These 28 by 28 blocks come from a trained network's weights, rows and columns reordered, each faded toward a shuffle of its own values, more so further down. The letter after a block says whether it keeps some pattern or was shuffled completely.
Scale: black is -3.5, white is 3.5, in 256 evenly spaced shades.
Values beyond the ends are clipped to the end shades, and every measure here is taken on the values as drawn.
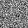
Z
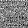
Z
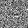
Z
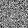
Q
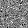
Q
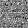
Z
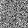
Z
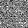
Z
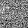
Z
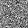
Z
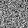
Q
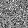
Q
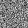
Q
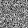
Q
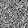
Q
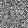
Z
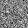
Q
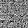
Z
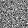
Q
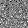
Q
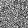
Z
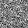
Q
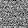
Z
